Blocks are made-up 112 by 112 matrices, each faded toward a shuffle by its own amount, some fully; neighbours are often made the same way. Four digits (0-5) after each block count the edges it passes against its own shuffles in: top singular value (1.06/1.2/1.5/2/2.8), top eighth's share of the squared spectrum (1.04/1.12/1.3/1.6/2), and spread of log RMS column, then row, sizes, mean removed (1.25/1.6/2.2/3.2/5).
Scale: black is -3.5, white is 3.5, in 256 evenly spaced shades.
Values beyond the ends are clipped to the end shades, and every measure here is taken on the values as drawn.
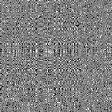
5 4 3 3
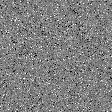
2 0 0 0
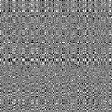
5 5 4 4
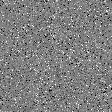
0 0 0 0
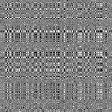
5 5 4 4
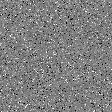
0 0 0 0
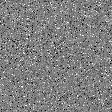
0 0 0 0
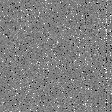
3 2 1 0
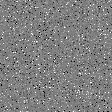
2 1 0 0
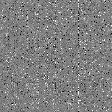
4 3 2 1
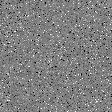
1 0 0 0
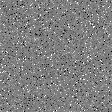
0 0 0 0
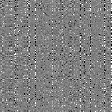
5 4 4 2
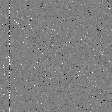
4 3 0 0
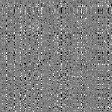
5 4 4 3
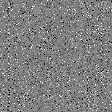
3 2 1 0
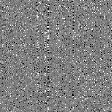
4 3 3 2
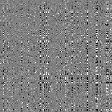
5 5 4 3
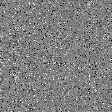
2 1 2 1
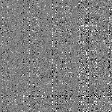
2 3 4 3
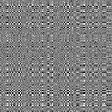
5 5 4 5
